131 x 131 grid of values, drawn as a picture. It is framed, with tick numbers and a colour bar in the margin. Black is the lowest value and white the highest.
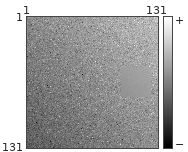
Calmest part: middle right. Histogram: bell-shaped. Ninth with the lowest average: bottom left. Odd patch: calmer, in the middle right. Odd rows or columns: none. Ninth with the highest average: top right. Slope: up to the top right.
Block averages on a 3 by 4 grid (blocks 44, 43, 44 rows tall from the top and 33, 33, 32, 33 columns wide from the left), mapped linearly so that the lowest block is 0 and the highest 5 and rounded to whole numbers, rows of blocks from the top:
2345 / 1234 / 0123
